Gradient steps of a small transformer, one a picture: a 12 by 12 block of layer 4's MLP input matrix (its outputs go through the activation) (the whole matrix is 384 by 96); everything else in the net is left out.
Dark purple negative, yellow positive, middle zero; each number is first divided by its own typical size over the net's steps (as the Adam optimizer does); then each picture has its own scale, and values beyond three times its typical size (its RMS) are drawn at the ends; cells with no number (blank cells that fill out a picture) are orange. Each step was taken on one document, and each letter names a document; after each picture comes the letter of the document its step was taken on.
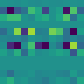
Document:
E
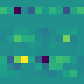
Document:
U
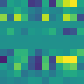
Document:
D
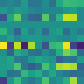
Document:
D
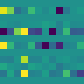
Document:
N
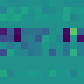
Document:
E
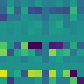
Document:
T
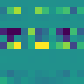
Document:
E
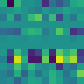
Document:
D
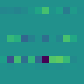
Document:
U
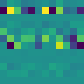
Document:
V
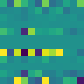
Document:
T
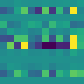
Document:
V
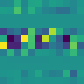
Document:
E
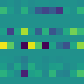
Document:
N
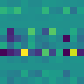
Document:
E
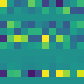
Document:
V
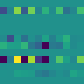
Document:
U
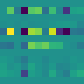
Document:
N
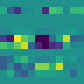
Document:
U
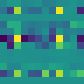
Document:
V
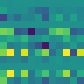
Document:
E
